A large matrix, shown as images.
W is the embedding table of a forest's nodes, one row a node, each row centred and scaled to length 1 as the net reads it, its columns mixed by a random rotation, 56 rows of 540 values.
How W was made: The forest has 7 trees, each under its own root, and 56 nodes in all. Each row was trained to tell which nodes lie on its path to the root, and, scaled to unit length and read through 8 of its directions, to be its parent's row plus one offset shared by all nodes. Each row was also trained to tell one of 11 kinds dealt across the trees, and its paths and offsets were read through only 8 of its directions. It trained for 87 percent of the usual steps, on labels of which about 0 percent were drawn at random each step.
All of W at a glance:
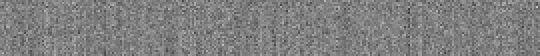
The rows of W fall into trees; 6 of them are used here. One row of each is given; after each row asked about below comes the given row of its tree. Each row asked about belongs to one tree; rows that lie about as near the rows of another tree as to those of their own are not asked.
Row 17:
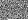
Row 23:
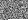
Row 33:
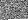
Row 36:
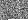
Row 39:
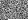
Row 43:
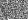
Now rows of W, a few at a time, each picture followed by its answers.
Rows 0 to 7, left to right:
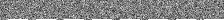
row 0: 43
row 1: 23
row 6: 33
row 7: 23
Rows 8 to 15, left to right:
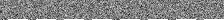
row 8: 39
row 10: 17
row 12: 39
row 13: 17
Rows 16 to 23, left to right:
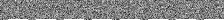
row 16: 39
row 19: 39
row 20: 39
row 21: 23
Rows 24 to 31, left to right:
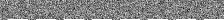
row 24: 17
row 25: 39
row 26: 43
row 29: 17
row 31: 39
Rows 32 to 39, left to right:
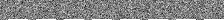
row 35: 17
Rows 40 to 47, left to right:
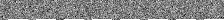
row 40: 17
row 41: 43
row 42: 39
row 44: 39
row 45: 43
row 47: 36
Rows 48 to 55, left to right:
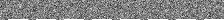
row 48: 36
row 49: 17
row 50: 17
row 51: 39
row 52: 17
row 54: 17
